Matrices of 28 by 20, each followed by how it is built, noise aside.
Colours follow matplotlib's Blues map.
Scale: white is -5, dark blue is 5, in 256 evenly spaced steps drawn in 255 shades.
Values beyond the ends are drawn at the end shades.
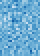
low rank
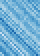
Toeplitz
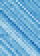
Toeplitz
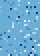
sparse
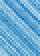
Toeplitz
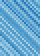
Toeplitz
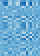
low rank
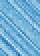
Toeplitz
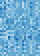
low rank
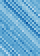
Toeplitz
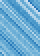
Toeplitz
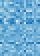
low rank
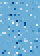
sparse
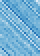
Toeplitz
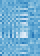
low rank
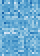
low rank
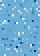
sparse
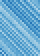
Toeplitz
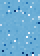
sparse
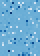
sparse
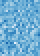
low rank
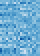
low rank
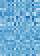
low rank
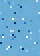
sparse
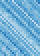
Toeplitz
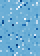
sparse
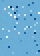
sparse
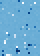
sparse
